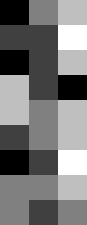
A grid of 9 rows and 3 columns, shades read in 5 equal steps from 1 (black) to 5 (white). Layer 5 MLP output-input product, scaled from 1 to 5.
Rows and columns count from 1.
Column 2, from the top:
3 2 2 2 3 3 2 3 2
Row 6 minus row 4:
-2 1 3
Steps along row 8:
same up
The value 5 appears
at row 2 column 3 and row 7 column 3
